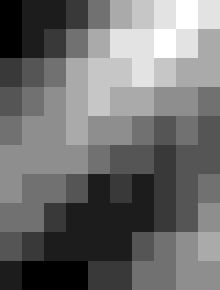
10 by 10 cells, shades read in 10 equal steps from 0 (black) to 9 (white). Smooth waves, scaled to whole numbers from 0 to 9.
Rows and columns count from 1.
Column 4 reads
2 4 6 6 6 5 3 1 1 0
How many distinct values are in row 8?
5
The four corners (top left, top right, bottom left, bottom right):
0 8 1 5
